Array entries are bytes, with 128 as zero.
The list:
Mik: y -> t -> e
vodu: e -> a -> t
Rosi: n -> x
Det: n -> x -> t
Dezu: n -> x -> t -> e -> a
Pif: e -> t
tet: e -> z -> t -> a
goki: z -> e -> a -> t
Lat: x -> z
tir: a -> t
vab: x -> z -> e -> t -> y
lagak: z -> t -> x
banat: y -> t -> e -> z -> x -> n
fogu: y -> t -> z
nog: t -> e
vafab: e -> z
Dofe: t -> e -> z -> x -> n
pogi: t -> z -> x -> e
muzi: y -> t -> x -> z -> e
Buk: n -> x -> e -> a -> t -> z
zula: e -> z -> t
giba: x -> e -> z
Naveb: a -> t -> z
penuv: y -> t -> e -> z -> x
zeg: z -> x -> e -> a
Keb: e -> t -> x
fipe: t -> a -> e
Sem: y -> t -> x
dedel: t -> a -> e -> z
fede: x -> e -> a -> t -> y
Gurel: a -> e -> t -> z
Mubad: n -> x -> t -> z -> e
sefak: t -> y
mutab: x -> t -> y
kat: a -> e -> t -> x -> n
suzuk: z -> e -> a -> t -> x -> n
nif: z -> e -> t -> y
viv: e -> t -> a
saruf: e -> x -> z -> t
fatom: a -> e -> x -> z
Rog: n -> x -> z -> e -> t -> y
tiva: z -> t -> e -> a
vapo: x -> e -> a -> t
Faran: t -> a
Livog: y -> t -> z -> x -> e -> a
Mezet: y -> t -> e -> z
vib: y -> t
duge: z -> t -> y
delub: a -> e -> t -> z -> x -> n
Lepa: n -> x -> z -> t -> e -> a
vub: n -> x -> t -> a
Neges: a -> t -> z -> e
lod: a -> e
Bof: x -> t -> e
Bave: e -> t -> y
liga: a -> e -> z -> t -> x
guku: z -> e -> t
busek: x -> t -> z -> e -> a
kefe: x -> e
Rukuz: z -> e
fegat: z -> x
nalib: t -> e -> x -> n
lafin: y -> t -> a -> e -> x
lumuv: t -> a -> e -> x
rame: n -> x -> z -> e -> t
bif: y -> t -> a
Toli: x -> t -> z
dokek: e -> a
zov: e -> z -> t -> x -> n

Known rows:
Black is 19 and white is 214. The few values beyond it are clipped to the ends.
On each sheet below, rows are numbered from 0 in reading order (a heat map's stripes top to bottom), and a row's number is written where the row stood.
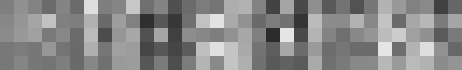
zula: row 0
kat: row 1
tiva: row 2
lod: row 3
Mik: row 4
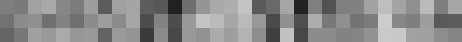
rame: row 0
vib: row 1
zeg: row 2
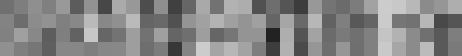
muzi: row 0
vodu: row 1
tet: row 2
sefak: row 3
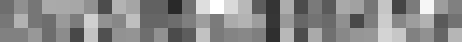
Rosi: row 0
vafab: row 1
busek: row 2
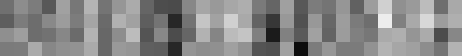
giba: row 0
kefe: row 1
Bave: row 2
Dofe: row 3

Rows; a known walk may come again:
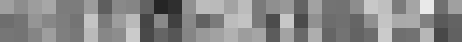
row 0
Buk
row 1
guku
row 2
vodu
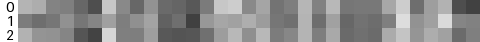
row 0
Naveb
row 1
fipe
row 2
Gurel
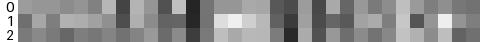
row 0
lagak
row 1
Rosi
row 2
sefak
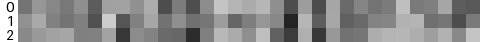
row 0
vib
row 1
tet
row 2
Lepa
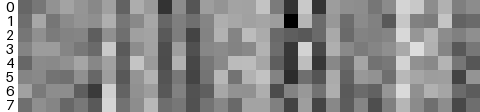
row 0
zeg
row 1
dokek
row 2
Mik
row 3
tiva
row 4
fegat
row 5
Bave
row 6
Neges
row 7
zula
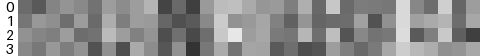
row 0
vapo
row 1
giba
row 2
tir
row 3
muzi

